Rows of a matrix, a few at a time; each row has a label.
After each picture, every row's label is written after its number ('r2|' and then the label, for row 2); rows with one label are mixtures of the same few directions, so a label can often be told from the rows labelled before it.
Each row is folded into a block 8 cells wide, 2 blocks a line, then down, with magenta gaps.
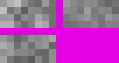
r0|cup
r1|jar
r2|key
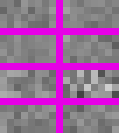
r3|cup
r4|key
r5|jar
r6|jar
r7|cup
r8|cup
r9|key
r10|cup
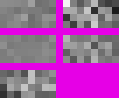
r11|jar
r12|jar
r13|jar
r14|jar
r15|cup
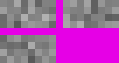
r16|cup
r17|cup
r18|jar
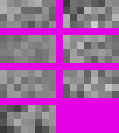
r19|key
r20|key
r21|cup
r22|key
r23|key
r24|cup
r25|cup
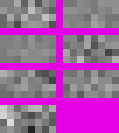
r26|cup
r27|jar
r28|cup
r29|cup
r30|jar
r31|cup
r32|key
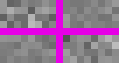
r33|jar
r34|key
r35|jar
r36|jar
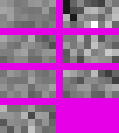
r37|key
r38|key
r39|jar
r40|cup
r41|jar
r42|jar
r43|jar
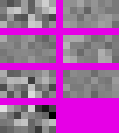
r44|jar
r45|cup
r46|jar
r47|cup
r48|jar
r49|jar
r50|jar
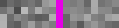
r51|key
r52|cup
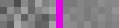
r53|cup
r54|jar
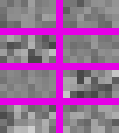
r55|cup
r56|cup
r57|jar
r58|jar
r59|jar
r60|key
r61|key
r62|jar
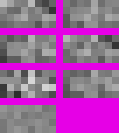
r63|jar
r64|cup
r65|cup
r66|jar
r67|cup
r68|cup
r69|key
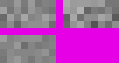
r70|cup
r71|key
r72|key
